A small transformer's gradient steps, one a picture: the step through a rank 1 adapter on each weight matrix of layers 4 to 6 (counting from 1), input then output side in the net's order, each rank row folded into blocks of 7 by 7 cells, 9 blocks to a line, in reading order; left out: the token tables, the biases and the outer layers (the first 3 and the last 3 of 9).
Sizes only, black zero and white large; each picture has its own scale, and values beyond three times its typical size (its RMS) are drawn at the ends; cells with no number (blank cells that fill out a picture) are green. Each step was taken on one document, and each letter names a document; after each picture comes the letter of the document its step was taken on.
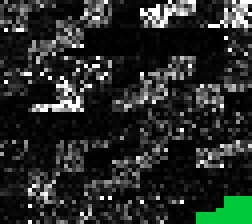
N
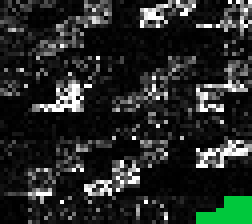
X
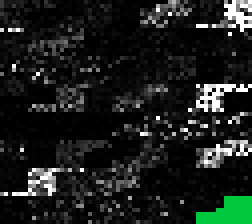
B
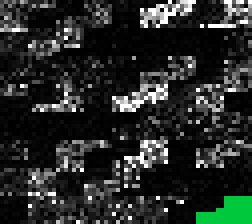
N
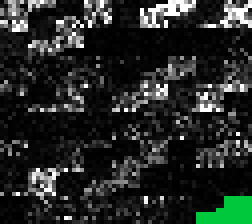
X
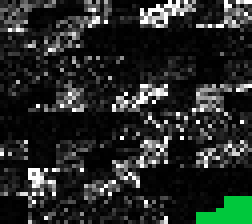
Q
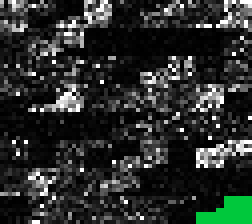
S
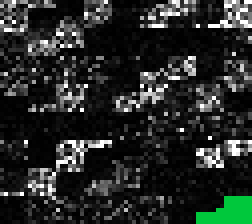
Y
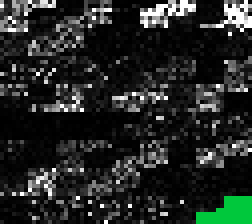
B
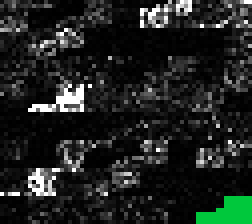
S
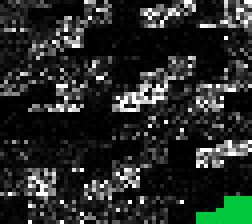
N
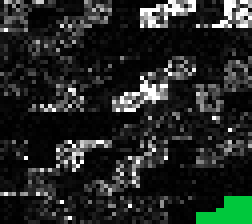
Y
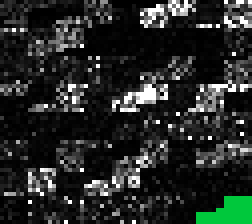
Q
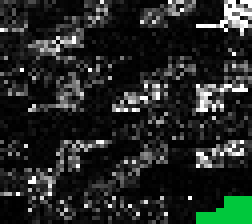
X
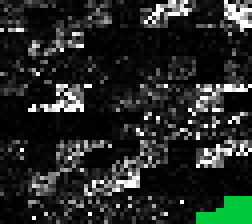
B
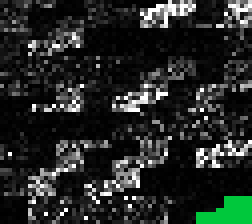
Q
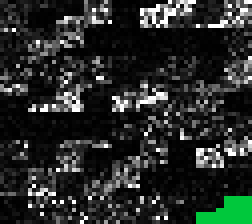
N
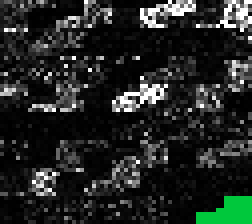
Y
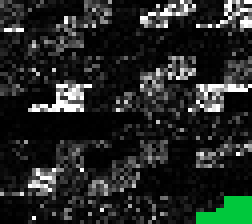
B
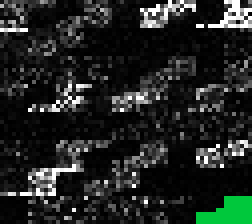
X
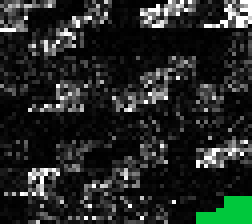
S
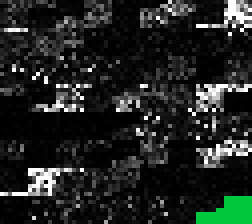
B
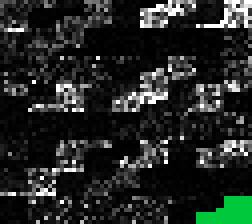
Q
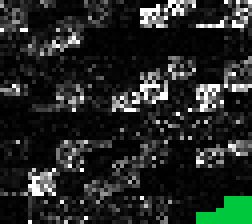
Q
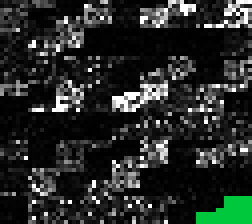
Q
